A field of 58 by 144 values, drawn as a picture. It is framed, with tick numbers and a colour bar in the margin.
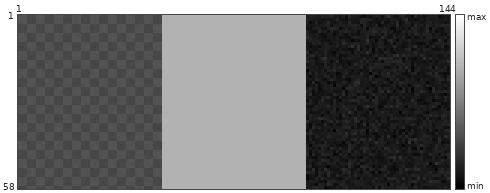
The table splits into one row of 3 panels. Panel 1,1: low, checkered, faint in contrast. Panel 1,2: high, flat. Panel 1,3: very low, fine-grained, faint in contrast.
